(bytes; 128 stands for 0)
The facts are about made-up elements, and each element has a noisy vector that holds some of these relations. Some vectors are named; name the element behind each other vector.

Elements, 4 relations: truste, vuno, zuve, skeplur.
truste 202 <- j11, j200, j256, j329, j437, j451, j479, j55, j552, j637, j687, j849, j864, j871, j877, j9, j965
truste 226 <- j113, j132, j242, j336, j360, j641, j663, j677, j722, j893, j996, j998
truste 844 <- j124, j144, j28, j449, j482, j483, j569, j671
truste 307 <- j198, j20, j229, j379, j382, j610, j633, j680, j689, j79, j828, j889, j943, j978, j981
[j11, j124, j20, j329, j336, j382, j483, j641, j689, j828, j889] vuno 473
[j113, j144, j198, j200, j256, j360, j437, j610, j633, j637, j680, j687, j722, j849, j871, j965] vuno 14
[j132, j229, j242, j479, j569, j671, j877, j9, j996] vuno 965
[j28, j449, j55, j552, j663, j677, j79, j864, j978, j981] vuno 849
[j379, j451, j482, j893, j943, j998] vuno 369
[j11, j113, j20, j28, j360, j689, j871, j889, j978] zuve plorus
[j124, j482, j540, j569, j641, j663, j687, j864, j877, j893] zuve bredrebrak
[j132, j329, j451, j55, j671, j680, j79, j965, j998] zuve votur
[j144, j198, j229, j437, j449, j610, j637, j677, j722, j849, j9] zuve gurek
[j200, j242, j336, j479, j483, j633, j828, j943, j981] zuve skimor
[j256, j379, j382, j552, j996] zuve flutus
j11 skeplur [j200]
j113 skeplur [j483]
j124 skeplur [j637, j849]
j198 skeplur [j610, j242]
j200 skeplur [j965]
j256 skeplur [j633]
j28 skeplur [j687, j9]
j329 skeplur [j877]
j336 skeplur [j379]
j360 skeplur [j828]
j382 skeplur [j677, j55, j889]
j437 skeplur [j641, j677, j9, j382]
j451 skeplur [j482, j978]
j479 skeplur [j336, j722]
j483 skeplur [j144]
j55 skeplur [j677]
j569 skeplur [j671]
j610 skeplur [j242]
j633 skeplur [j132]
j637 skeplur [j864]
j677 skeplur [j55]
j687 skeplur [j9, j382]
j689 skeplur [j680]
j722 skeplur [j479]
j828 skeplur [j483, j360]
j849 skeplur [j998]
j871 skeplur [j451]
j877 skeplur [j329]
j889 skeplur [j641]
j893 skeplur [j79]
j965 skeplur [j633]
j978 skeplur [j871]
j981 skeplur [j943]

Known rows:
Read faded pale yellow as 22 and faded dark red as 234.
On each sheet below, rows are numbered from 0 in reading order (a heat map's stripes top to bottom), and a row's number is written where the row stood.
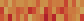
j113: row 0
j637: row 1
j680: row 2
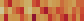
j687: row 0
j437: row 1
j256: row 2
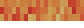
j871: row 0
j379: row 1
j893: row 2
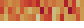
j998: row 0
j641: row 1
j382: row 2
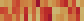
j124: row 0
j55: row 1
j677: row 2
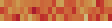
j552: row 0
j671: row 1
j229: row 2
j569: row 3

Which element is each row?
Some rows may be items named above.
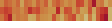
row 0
j610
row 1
j379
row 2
j998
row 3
j55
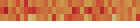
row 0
j483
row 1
j482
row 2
j996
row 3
j229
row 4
j451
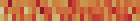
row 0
j9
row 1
j889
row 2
j569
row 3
j479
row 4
j449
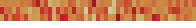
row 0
j871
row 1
j677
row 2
j198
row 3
j9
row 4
j28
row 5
j864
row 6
j943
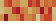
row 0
j437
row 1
j641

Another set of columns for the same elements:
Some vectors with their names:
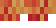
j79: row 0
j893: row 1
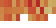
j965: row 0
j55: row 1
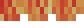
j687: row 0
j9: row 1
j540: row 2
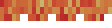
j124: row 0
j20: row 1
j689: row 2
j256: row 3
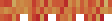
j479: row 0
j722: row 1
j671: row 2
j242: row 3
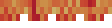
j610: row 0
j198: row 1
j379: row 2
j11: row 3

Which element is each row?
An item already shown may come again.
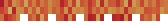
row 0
j28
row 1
j482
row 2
j663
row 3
j113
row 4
j893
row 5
j144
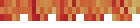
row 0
j569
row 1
j198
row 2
j113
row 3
j610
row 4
j55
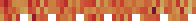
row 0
j871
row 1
j437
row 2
j671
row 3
j451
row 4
j483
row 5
j641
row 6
j9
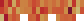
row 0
j437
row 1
j449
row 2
j641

